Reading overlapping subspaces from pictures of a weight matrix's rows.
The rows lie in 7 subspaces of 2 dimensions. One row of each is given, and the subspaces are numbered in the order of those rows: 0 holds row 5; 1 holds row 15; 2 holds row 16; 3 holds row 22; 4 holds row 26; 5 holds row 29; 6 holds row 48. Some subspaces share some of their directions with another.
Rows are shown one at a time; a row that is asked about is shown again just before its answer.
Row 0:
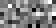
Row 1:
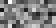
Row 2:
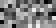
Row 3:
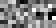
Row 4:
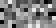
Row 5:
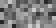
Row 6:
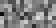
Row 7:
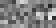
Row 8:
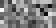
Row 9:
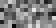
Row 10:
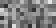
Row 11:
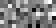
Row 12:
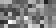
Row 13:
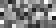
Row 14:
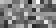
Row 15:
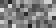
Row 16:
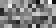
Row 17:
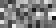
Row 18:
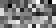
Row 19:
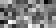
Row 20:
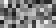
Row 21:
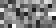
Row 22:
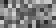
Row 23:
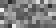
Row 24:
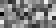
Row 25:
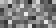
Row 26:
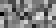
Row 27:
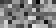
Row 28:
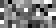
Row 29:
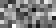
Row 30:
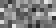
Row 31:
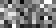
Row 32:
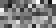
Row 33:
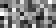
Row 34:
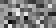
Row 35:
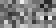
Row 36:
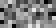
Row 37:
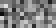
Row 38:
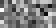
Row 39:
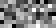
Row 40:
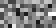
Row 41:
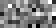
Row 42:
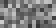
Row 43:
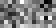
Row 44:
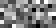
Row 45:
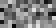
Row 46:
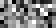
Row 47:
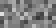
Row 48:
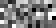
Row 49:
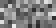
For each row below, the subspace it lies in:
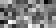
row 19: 0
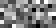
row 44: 1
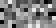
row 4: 5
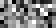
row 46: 5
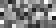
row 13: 4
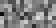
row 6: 4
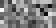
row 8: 5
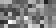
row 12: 0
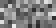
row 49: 3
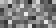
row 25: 1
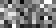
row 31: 6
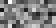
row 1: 3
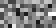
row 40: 0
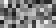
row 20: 3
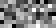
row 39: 1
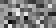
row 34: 0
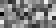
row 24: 4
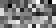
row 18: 2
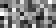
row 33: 4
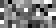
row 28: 5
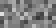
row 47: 4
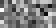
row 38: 5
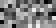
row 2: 3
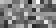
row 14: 1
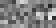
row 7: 6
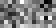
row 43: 6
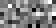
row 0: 2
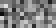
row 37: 4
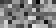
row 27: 1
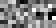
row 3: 6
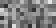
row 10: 4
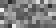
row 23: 2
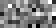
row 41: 2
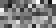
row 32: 2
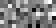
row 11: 2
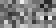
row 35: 6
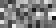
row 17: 6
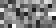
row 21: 0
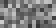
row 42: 3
